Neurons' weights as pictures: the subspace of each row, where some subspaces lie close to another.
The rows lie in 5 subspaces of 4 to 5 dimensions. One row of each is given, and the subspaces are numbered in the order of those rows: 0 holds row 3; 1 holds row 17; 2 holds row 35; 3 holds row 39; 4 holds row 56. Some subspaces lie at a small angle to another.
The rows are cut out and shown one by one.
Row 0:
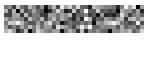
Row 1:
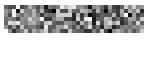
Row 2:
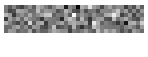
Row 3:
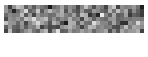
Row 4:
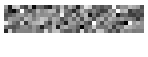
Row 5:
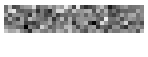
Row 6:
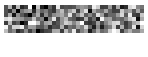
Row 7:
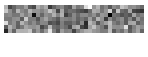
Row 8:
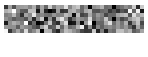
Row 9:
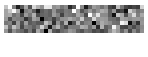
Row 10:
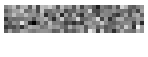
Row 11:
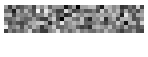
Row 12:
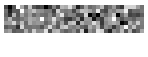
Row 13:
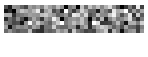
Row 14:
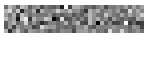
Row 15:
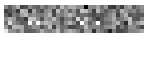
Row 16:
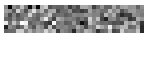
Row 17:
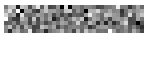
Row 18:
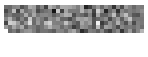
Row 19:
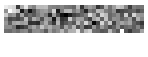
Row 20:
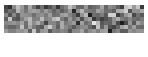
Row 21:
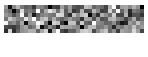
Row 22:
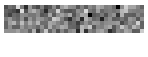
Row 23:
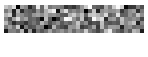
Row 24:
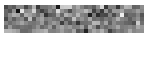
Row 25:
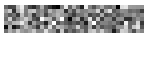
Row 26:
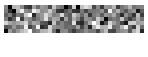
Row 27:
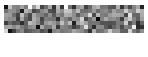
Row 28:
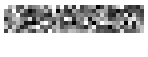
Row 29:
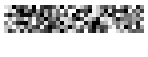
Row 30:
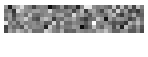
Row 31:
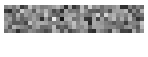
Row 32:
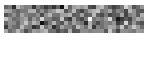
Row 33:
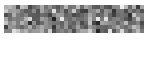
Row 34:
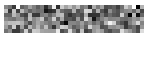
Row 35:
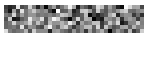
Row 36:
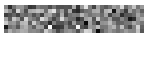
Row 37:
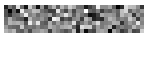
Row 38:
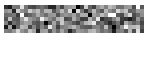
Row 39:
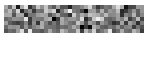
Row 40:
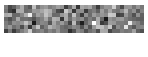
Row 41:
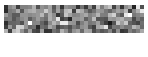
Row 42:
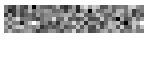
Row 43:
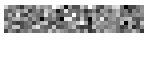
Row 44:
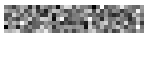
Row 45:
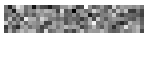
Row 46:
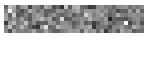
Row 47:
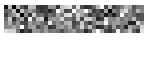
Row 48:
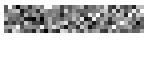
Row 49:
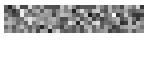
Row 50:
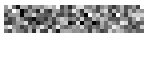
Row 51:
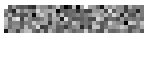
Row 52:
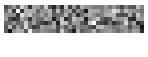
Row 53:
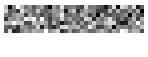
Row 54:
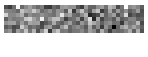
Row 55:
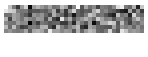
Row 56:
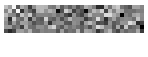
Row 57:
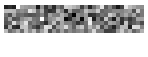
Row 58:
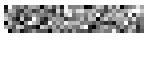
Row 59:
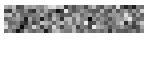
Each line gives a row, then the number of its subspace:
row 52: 1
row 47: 4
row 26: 4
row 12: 2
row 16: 4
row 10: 1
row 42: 4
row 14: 1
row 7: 1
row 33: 1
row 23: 2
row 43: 3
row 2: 3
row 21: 0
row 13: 1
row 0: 3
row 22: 3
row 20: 2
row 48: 0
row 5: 4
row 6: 4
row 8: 0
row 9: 2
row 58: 1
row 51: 4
